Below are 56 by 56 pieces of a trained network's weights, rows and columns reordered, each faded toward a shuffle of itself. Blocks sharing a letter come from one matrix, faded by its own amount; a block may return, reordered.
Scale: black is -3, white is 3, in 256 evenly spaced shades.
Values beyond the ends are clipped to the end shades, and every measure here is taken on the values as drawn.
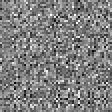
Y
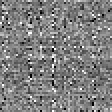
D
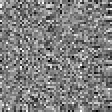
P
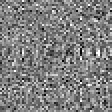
Y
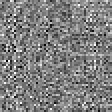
Y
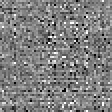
D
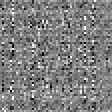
D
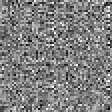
Y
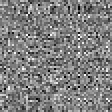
Y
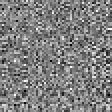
P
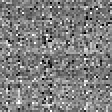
D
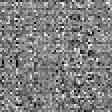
D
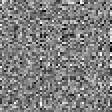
P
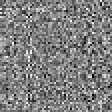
Y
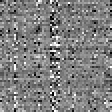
D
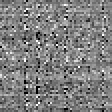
D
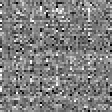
D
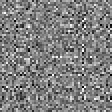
Y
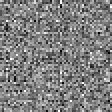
Y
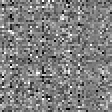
D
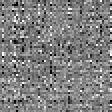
D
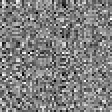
P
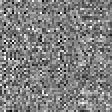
Y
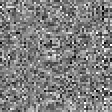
Y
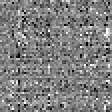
D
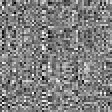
P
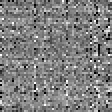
D
